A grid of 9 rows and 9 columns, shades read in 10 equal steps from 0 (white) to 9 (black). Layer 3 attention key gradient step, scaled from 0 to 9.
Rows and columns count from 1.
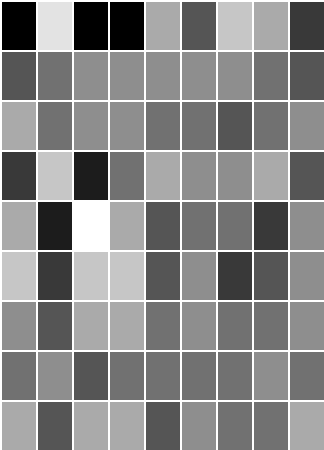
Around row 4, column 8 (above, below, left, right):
5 7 4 6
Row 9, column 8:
5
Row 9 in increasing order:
3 3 3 3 4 5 5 6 6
